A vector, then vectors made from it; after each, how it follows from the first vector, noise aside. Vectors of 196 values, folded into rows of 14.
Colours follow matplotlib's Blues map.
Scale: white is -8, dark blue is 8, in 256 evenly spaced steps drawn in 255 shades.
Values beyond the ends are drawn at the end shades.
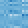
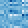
scaled up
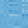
shrunk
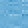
shrunk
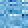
scaled up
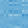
shrunk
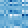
scaled up
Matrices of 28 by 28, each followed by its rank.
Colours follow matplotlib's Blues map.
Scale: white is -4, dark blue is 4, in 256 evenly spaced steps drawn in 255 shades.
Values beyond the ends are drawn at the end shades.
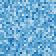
full rank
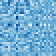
five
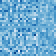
five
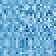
five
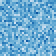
full rank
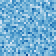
full rank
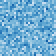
full rank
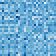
five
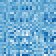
five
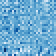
five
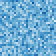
full rank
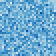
full rank
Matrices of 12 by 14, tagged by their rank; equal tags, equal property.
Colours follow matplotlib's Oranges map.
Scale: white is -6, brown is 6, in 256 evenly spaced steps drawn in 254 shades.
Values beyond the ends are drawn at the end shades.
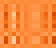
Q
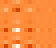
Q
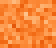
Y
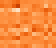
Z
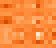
Z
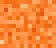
Y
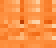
Z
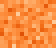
Y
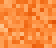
Y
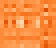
Z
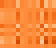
Q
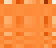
Q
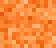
Y
